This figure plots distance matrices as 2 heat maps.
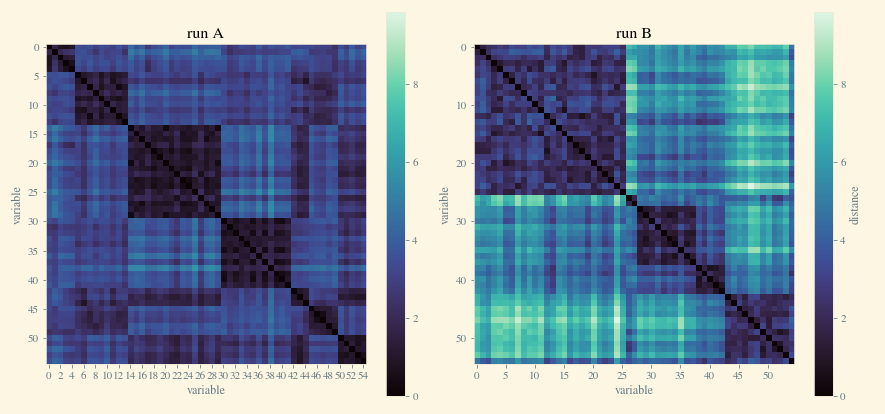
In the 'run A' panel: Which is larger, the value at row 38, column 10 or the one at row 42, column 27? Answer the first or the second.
the first
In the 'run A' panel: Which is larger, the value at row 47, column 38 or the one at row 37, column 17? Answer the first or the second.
the first
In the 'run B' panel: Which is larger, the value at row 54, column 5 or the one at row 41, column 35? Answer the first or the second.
the first
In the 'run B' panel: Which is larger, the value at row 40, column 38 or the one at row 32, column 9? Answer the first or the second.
the second
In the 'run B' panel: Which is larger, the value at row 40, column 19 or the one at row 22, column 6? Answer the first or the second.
the first
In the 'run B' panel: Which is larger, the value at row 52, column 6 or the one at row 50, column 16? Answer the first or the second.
the first
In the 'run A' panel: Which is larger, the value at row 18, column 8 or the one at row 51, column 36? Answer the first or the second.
the first
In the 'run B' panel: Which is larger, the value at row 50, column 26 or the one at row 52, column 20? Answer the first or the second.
the second
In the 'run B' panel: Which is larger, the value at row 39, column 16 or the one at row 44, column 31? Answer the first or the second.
the second
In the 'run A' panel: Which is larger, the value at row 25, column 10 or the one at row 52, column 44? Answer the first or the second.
the first
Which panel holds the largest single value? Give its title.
run B
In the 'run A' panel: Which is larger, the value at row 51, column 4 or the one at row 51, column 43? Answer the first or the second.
the first
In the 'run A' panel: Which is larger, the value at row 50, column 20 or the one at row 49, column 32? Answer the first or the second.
the second
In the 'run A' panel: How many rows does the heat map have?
55
